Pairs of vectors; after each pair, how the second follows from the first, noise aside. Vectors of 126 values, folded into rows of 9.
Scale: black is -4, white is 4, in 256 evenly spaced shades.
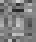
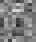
negated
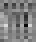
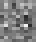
sign-scrambled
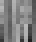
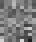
sign-scrambled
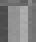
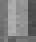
reversed
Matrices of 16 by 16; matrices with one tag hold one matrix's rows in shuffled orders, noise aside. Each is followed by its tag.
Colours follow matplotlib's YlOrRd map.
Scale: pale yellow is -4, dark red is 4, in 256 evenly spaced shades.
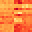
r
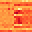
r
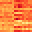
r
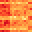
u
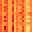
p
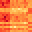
u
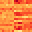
r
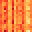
p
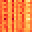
p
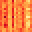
p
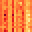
p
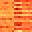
r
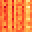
p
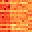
u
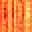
p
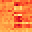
r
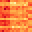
u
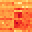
r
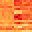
r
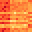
u
